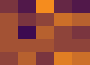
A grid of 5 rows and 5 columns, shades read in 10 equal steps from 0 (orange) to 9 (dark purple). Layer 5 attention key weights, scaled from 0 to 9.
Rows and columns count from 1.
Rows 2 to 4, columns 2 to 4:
6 5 2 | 9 3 5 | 4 4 5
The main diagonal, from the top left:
6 6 3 5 2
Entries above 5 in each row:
4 1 2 0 1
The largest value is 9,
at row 3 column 2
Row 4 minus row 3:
0 -5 1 0 -1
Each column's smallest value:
4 3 0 1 2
